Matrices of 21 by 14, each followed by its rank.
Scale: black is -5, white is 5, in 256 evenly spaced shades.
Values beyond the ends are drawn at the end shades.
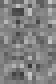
three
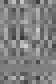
two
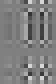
one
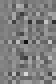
three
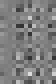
two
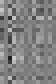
two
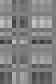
one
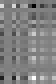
one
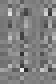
two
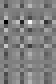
one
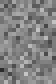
full rank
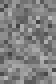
full rank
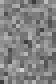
full rank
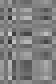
one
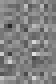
three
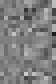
three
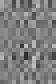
three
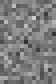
full rank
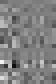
two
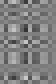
one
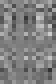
two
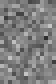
full rank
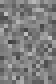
full rank
